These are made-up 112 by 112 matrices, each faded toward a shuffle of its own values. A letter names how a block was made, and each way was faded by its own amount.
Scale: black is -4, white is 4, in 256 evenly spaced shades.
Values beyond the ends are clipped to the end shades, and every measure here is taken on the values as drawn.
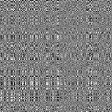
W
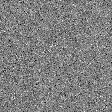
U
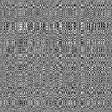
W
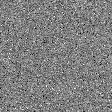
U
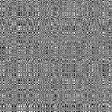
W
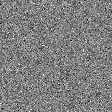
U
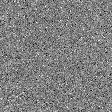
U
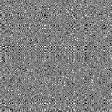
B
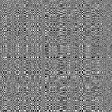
W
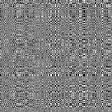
W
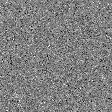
U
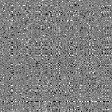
B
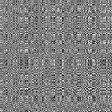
W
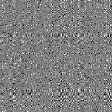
B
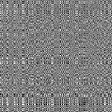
W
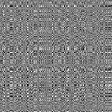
W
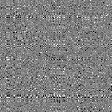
B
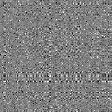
B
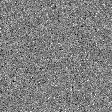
U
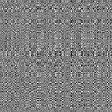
W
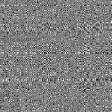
B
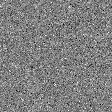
U
